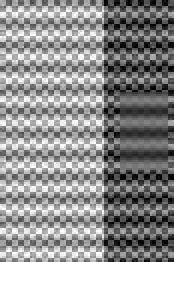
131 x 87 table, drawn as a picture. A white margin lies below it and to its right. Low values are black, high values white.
Calmest part: middle right. Average level on the scale: 50%. Seam: vertical, 60% of the way across, the left part higher. Stripes: horizontal, repeating 12 times. Odd patch: calmer, in the middle right.
